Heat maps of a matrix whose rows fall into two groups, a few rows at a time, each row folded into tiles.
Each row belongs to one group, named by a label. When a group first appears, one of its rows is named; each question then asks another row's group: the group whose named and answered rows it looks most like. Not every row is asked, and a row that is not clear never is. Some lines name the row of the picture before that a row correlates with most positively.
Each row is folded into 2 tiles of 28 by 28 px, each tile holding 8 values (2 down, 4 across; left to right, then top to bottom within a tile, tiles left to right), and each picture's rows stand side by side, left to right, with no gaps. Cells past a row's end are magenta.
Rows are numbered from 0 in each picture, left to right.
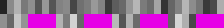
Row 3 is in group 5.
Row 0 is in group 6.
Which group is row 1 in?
6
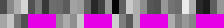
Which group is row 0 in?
5
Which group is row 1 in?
5
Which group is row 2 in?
5
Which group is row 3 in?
5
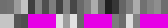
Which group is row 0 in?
5
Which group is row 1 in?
6
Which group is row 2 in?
6
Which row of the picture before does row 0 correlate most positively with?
0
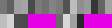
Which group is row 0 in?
5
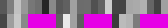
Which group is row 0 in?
5
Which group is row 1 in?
5
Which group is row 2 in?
5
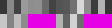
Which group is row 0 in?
6
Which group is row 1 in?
6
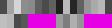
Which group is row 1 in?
6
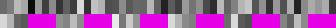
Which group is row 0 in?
5
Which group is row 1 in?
6
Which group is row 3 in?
5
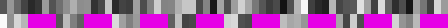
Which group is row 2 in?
6
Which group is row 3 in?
5
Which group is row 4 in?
5
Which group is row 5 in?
5
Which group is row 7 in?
6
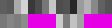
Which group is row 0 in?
5
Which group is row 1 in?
6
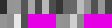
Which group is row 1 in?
6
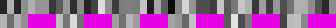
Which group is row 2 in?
6
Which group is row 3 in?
5
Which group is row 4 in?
5
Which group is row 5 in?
5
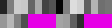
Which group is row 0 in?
5
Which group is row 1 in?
5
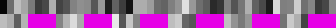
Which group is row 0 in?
5
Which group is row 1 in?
6
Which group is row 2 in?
6
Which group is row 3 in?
5
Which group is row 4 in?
5
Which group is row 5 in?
5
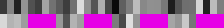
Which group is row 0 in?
6
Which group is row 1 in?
6
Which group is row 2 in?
6
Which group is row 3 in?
6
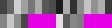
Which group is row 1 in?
6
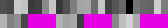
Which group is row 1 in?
6
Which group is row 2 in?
6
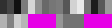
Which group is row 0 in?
6
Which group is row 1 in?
5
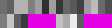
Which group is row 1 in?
6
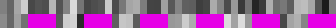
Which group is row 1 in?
5
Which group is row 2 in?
5
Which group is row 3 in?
6
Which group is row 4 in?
6
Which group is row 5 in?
5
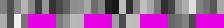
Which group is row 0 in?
6
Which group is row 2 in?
6
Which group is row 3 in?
5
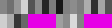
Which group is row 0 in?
5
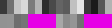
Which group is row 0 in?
5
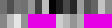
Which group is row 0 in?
6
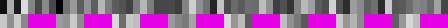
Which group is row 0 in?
6
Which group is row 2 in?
6
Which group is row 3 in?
5
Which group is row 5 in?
5
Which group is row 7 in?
6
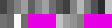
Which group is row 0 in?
6
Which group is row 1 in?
5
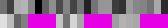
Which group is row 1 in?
6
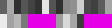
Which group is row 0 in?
6
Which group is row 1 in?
5
